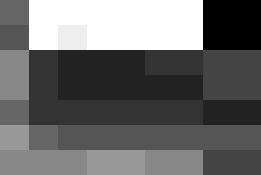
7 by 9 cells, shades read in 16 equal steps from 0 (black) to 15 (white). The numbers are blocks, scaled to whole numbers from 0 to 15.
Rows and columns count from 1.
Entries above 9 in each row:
6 6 0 0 0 0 0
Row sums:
96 94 31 29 28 50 66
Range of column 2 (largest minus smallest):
12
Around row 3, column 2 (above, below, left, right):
15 3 8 2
